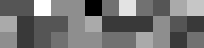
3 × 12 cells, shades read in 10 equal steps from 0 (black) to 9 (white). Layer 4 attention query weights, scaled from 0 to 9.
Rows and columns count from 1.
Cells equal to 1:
0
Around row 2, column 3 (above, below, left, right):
9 3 2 3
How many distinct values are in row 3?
5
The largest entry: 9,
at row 1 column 3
